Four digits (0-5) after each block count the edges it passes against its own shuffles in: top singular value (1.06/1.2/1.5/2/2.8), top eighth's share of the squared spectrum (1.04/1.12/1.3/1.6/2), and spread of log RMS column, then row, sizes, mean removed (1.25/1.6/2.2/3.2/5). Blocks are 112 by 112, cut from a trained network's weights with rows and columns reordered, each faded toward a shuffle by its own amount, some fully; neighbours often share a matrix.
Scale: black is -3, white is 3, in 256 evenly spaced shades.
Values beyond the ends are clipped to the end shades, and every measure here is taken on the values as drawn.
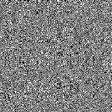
3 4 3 2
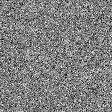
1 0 0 0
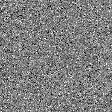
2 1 0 0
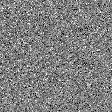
1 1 0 0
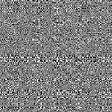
4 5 3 4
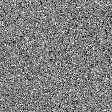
0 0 0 0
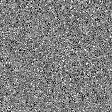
2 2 0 0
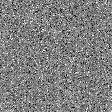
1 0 0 0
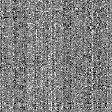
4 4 2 3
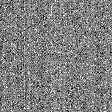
2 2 0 1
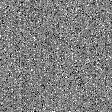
1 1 0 0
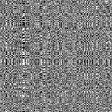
5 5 4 3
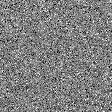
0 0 0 0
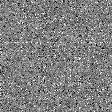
1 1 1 1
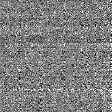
3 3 3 1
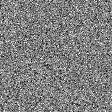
2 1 0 0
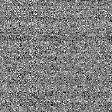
3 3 3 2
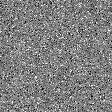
0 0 0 0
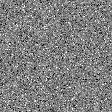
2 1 0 0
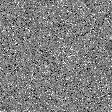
0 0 0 0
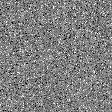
0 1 0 0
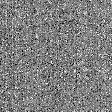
2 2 1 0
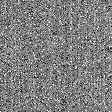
2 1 0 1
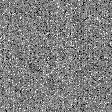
2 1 0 1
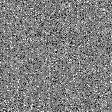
1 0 0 0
